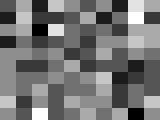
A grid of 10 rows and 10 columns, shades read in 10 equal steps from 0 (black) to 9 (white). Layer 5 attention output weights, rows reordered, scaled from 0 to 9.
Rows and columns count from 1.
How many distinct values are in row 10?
6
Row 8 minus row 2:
4 -3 4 1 1 -2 5 -2 -5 1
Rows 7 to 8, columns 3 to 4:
4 5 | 6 3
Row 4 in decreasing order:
7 6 5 5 4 4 3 2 2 1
